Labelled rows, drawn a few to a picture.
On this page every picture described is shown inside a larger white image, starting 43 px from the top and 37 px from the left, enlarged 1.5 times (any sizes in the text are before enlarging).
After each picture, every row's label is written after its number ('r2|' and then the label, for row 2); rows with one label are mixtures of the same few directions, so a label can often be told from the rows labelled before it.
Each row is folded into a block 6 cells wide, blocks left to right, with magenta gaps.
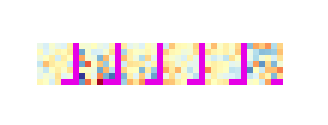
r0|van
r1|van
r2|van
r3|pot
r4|pot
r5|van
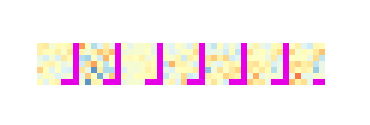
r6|pot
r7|pot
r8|pot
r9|van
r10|pot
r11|pot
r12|pot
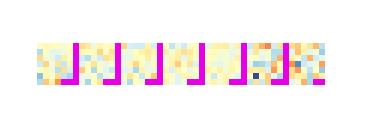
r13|van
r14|pot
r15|pot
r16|van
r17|pot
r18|pot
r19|van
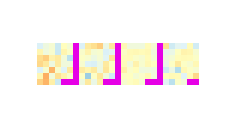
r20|pot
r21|pot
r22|van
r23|pot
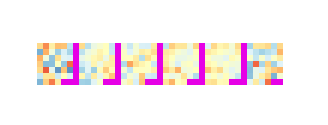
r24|van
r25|pot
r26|van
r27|pot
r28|pot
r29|van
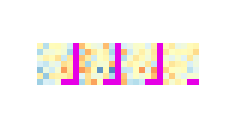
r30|pot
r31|van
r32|van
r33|pot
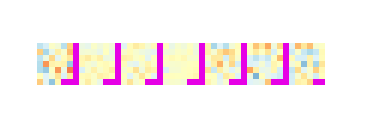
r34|van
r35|pot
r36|pot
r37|pot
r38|van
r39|pot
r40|van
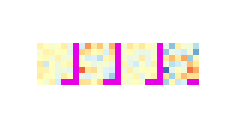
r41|van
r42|pot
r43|van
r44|pot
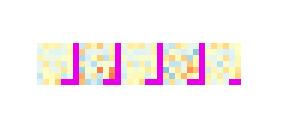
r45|van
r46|van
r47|van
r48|pot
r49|van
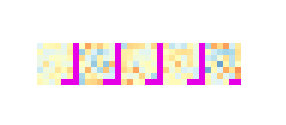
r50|van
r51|van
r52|pot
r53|van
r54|van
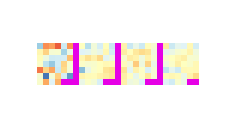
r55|pot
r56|pot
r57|van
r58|pot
